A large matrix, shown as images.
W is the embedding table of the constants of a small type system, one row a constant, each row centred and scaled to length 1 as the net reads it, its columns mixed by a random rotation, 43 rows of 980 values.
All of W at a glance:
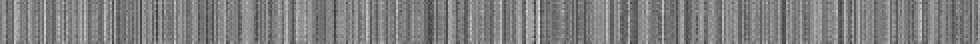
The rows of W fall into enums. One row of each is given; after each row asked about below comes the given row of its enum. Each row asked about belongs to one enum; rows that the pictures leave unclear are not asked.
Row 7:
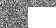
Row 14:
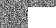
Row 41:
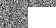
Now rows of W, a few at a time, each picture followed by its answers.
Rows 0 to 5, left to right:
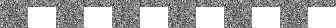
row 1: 14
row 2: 41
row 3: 41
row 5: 14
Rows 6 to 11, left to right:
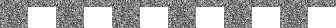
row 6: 14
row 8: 41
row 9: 7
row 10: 14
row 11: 14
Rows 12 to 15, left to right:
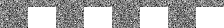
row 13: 14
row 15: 7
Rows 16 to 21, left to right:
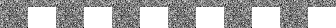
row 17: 7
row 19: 7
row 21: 41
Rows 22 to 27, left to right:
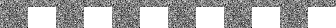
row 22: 7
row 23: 14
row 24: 7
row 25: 7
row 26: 7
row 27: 14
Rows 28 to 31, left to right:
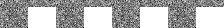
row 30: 41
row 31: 7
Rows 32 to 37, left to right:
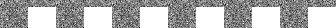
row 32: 7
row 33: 7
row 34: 7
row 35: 14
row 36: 14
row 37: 41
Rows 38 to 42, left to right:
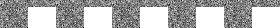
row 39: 7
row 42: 41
